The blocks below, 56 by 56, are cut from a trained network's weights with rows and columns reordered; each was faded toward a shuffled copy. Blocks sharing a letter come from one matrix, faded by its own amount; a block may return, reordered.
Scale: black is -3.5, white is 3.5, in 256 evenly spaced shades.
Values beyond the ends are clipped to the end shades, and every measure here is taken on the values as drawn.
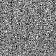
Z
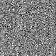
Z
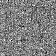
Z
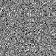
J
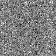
Z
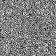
Z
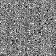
Z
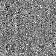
Z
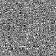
J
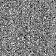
Z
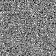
Z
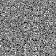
J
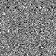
J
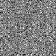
J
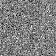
Z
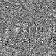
J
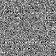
J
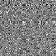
J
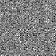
J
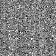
Z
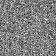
Z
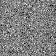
Z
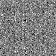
Z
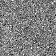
Z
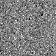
Z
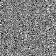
Z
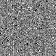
Z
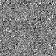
J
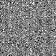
Z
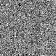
Z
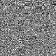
J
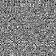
J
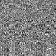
J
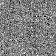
Z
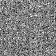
Z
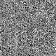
Z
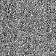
Z
